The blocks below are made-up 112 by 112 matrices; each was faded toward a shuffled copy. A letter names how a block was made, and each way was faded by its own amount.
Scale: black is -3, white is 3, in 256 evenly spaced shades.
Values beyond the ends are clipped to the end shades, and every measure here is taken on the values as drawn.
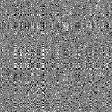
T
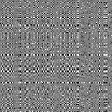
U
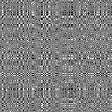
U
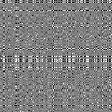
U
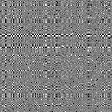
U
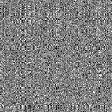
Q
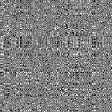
T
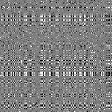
U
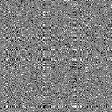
T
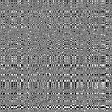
U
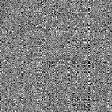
Q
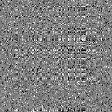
T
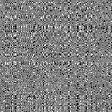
T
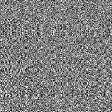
Q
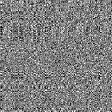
Q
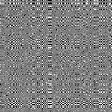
U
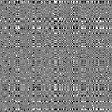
U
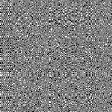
T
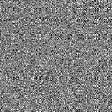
Q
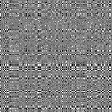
U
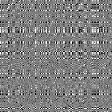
U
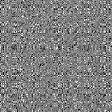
T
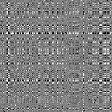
U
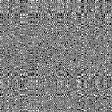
T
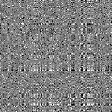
T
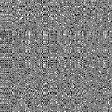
T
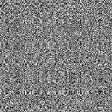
Q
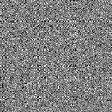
Q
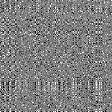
T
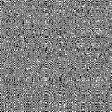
T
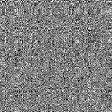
Q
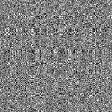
Q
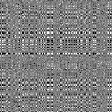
U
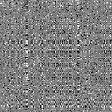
T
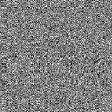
Q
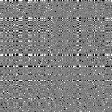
U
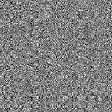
Q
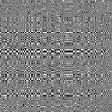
U
